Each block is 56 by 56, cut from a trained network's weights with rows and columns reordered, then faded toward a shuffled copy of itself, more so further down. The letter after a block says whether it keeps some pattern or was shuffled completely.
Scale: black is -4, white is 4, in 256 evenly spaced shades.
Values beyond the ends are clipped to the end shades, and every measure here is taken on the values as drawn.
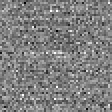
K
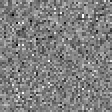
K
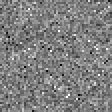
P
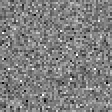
P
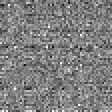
K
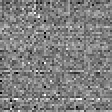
K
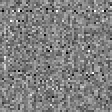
K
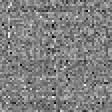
K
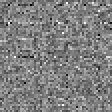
K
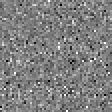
K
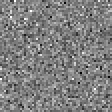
P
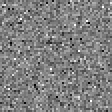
P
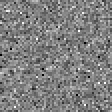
P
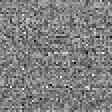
K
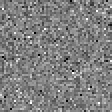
P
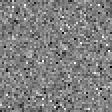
P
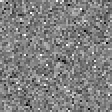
P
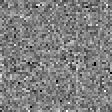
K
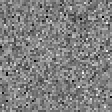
P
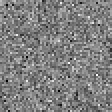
P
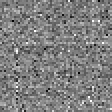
K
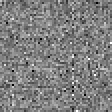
K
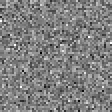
P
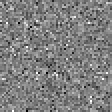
K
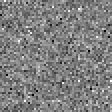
P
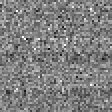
K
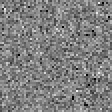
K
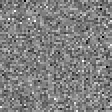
P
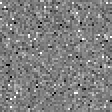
P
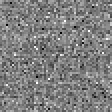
K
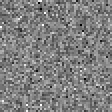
P
